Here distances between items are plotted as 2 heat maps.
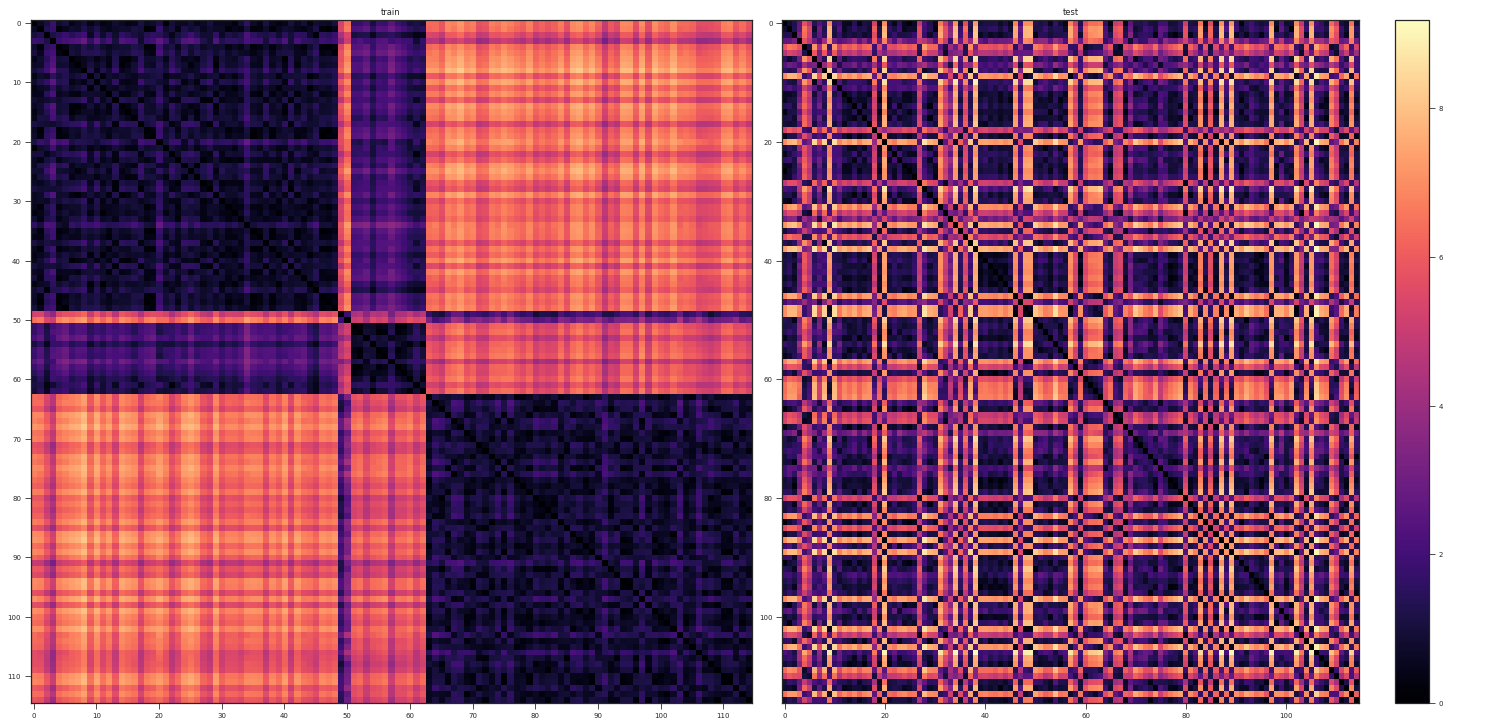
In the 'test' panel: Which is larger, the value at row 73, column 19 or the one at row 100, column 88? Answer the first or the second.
the second
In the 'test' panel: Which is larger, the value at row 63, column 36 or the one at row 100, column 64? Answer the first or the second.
the first
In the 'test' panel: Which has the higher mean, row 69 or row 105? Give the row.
105
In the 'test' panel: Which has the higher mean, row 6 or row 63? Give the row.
63
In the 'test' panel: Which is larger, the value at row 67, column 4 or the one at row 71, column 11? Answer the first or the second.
the second
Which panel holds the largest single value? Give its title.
test
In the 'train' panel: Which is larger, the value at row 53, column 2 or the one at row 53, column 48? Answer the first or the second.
the second
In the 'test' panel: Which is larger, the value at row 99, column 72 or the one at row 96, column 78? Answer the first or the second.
the first
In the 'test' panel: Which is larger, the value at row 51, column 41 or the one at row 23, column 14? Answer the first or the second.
the first
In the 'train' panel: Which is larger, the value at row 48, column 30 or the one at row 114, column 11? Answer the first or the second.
the second
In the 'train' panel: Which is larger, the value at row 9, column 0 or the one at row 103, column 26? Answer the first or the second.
the second
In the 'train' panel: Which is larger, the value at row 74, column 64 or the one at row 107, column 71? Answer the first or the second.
the first
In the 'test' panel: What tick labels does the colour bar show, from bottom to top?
0, 2, 4, 6, 8
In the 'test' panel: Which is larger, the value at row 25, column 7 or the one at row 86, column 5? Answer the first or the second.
the second
